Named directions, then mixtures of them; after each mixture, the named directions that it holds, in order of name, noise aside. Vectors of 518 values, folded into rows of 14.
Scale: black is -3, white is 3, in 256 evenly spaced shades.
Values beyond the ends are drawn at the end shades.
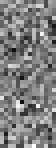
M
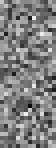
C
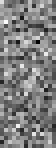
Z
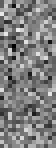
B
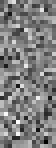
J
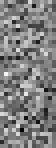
J, Z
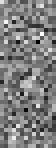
M, Z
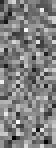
J, Z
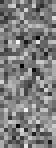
B, Z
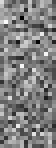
Z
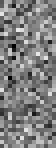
B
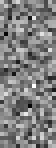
C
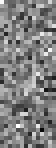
C, Z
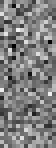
B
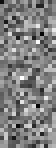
M, Z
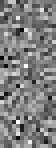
C, J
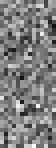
M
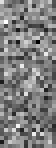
Z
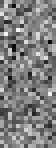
B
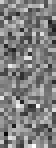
M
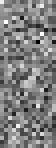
M, Z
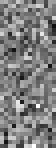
M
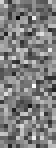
C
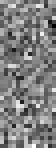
M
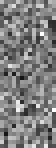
M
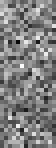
B, Z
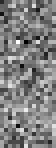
B, Z
